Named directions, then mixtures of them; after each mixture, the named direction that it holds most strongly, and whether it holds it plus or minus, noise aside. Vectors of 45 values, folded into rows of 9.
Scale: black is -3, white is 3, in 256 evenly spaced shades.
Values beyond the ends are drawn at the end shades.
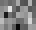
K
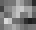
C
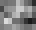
C, plus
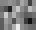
K, minus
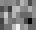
K, minus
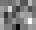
K, plus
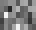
K, minus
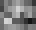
C, plus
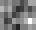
C, minus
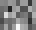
K, minus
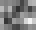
C, minus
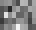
K, minus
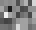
K, minus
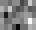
K, plus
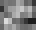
C, plus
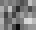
K, plus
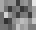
C, minus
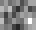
K, plus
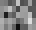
K, plus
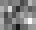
K, plus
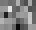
K, plus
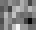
K, minus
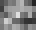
C, plus
